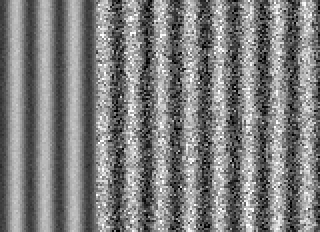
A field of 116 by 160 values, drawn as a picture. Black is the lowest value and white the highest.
On average the colour sits 50% of the way up the scale. Stripes running up and down repeat 11 times from left to right. A vertical seam about 30% of the way across splits the table, and the left part is calmer.
